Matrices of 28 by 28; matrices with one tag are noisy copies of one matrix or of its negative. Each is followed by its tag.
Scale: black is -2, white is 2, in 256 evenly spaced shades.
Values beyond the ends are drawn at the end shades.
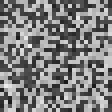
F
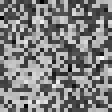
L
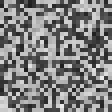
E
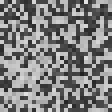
L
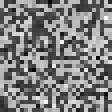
E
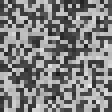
F
